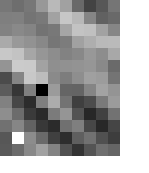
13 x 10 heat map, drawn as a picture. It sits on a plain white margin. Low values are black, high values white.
Calmest part: top left. Lone odd cells: 2, 1 higher and 1 lower than their neighbours. Grain: diagonal, down to the right.
